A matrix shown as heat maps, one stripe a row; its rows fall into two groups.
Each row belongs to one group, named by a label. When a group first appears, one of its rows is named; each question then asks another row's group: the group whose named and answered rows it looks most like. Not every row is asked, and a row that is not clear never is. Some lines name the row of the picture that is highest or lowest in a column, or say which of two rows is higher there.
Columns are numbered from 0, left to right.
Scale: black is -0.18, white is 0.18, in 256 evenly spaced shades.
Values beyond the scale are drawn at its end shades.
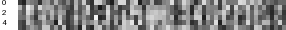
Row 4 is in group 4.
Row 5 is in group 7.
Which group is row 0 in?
7
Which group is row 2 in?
4
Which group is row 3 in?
4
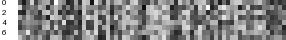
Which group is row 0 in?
7
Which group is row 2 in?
7
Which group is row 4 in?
7
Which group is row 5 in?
7
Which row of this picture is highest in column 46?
0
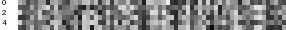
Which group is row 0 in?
4
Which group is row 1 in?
7
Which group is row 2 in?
4
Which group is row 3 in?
7
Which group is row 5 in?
7
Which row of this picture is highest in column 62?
4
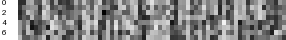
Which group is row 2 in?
7
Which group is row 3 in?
7
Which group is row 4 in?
4
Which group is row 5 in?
4
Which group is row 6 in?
4
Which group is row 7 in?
4
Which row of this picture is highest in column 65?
6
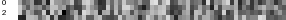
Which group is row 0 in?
4
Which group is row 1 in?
4
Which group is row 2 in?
4
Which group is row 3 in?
7
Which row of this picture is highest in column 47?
0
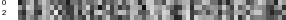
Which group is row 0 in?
7
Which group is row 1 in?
4
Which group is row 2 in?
7
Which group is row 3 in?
4
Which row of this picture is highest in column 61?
0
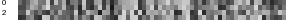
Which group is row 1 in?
7
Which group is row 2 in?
4
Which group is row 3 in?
7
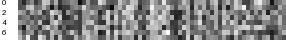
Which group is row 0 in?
7
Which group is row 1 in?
7
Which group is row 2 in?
4
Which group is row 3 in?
4
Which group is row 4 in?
4
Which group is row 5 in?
7
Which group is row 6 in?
4
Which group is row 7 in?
4
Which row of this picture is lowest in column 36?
5
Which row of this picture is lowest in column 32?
2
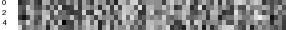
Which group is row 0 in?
7
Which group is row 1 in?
4
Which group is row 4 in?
4
